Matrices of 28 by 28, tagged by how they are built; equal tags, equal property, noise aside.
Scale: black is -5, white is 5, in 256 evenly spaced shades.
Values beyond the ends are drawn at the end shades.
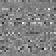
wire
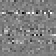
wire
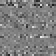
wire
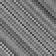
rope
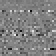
wire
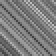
rope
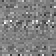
wire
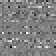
wire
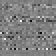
wire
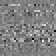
wire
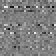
wire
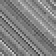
rope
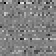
wire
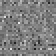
wire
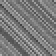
rope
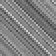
rope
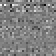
wire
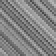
rope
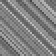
rope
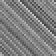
rope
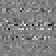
wire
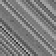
rope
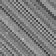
rope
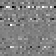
wire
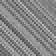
rope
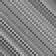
rope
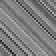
rope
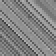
rope
